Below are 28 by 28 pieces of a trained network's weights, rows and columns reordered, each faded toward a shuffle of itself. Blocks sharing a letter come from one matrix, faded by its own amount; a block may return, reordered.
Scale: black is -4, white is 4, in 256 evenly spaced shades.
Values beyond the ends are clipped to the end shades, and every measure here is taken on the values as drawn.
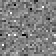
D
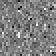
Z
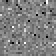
Z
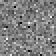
D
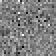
D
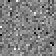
D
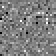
Z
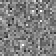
D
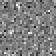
Z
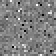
Z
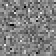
D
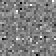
D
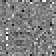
Z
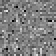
Z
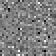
Z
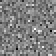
D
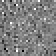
Z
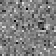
Z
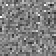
D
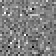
Z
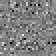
Z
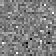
D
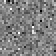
D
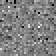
Z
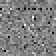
D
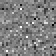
Z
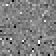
Z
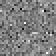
D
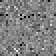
D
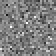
D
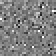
Z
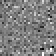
Z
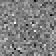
D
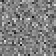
D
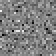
Z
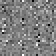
Z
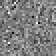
D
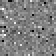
Z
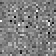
Z
